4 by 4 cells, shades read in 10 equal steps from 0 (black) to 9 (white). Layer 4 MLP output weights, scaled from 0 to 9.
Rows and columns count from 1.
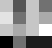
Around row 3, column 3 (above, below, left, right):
7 1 6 9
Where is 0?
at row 4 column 1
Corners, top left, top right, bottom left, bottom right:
7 4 0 1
